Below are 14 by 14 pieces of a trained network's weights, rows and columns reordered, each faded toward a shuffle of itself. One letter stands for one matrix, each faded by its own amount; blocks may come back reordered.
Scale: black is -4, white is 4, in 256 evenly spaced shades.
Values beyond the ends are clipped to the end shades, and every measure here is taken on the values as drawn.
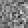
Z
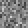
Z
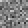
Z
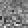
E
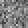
Z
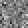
E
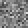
Z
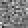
Z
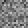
E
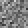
Z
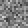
Z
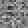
E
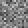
Z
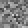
Z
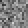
Z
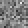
E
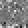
E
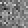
Z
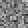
Z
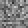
Z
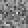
Z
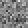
Z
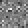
E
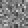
Z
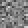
E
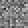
Z
